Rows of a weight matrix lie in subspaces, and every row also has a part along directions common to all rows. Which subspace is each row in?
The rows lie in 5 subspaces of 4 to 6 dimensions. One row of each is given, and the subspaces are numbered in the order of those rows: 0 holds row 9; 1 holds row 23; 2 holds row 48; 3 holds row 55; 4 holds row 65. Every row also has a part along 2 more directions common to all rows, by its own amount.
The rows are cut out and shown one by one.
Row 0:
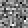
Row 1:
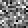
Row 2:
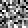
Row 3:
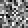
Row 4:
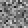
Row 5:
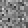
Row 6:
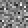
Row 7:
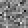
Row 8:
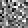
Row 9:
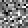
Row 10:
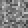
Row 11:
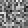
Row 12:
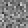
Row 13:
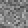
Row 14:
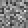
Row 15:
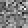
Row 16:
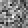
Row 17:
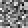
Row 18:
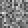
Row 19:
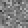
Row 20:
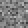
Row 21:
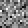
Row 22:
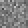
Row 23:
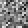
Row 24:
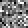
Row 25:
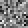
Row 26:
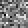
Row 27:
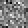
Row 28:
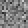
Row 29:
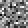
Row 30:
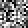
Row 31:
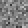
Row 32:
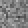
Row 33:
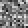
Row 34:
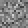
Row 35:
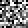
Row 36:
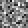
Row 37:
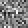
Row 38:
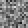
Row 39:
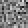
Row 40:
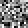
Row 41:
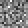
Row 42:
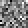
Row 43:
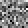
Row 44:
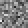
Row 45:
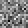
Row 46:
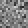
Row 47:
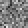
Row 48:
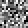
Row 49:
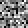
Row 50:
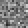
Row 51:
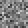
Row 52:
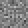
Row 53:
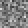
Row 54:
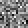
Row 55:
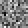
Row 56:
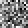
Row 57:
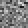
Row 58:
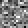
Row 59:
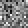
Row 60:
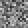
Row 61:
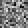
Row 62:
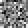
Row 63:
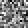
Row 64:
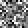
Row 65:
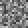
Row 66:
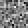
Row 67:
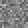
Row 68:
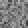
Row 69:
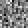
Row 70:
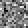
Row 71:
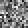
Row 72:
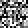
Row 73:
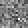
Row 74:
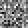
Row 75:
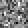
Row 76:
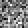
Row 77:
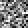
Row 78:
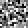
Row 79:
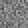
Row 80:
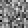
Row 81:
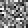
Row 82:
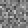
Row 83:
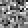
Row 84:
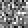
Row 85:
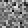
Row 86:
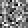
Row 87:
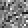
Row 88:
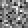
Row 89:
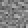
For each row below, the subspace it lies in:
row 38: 1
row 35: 2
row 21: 2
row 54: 3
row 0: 2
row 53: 4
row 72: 2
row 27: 0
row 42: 4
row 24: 4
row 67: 2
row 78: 0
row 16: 2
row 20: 3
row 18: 0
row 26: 2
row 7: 3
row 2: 0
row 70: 4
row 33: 4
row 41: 4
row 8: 3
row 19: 0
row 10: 1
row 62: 1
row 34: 2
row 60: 4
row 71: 4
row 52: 2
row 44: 4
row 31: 1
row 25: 4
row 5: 1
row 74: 1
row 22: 3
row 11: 0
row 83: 0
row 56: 1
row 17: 2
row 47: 2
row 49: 3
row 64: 0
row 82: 2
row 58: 3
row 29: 0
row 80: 3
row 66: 1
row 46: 2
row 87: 1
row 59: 4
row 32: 2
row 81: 1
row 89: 3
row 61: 4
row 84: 0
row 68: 4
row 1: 0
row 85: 3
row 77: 1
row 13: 3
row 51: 0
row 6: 4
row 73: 4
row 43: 0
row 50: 3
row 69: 3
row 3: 4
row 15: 1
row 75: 0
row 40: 3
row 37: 3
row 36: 4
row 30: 0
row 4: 0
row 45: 1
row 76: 1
